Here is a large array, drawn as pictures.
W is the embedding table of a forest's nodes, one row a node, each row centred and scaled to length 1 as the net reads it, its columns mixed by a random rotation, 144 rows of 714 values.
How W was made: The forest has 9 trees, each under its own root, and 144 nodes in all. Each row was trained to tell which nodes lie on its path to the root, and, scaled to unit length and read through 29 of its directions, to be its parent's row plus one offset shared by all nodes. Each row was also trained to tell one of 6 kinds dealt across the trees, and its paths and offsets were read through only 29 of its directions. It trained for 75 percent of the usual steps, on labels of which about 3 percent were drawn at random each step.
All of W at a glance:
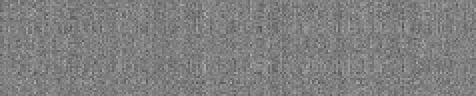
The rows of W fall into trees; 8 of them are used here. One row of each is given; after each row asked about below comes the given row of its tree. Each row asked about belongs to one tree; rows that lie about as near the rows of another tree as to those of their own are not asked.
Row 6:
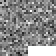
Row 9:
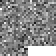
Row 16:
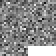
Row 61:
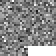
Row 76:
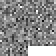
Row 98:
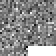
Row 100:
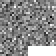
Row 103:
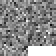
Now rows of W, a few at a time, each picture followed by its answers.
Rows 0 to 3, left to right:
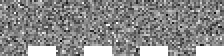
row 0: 16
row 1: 6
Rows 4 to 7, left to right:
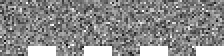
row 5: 98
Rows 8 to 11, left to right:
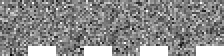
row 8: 98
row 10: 98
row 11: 61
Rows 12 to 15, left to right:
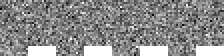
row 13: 100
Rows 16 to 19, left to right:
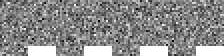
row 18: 6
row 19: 103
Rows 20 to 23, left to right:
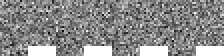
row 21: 103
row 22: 6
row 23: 103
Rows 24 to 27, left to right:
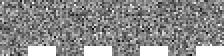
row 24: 98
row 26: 6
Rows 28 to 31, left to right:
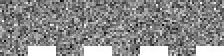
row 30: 9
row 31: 98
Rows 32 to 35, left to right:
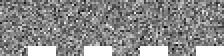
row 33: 98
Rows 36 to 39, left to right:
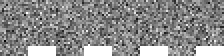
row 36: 103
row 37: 103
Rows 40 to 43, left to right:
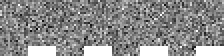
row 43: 98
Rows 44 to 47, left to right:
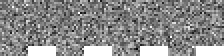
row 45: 6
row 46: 100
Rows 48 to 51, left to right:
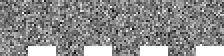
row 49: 100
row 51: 103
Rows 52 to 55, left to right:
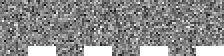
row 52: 6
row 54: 103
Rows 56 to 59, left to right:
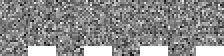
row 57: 9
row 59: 6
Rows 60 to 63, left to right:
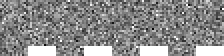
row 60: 98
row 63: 16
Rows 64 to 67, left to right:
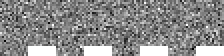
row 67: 16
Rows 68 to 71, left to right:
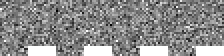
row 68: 9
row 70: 9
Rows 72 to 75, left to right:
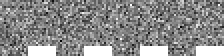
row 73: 98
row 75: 6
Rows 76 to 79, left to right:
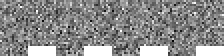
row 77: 100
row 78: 100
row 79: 103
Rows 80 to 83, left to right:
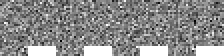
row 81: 6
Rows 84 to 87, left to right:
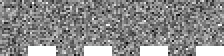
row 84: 98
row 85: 6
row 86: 100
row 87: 6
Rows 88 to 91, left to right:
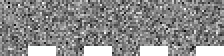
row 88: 103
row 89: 9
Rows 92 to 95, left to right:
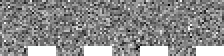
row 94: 100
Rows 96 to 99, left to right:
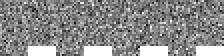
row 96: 61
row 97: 103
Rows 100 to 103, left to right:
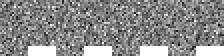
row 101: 98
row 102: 103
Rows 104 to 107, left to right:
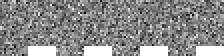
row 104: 6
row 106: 103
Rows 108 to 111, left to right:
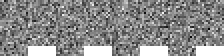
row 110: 6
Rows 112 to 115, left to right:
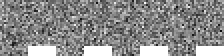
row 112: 61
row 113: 6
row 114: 98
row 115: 76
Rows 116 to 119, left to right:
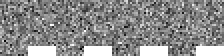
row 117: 98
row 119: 100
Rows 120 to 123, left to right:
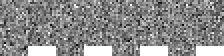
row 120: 103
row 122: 6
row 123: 103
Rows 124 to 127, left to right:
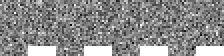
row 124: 16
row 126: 6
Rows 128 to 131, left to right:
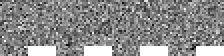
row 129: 61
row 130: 61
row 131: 100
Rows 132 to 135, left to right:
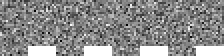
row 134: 103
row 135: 103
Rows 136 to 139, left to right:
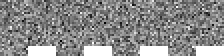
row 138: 16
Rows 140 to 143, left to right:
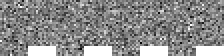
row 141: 100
